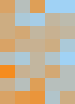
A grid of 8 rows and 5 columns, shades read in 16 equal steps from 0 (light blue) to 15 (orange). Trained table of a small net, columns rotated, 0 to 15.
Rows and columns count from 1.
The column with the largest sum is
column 1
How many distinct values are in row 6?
5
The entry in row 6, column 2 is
7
